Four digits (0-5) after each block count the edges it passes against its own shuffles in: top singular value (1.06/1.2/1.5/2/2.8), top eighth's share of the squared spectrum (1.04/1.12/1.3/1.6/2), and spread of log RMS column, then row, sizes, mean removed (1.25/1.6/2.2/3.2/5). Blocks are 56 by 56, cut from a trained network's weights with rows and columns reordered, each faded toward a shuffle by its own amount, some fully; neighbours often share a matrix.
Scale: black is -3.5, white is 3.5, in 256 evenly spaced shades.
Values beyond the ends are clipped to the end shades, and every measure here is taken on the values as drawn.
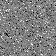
0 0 0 0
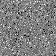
1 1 0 0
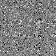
2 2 1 1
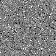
0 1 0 0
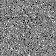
1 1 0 0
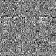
3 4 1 2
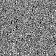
0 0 0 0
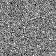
0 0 0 0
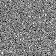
0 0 0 0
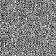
3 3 1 1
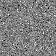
0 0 0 0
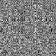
3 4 1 2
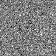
1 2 0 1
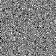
2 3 1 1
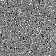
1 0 0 0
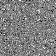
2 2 0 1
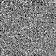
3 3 0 1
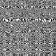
4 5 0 3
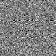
3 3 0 2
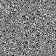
2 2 0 1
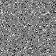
3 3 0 2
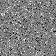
1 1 0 0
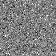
1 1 0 0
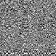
4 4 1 2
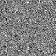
3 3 1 2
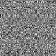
3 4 1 3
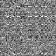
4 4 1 2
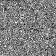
2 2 0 0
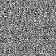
2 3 0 1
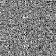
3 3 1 1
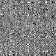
3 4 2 2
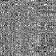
3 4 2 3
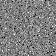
1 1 0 1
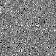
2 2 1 1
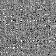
2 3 1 2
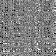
3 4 2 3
